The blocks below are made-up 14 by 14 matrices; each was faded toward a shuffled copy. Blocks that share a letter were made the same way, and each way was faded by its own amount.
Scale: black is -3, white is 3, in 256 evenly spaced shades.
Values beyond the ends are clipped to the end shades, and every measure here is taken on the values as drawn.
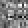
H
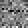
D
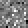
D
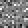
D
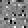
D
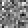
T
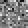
D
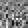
H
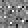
D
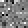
D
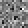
T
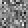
T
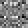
H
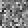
T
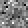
D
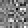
H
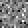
D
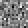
D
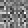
H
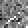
D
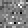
D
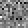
D
